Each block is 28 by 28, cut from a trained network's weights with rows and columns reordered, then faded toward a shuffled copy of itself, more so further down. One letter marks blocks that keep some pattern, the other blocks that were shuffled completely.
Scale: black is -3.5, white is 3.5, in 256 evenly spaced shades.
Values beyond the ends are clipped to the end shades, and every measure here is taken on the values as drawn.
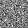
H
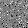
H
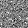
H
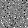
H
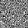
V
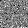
H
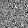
H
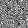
H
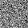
H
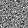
H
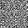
V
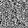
V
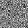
V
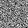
H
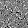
H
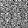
V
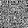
V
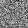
H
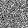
H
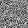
V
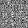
V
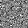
H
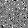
H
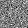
H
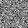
H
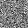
H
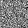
H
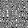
V
